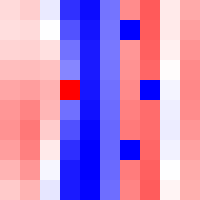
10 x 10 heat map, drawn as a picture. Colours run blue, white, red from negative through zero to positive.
Four lone cells stand out: one far higher and three far lower than their neighbours. The ninth with the lowest average is the bottom middle. Streaks run downward. There is no seam.
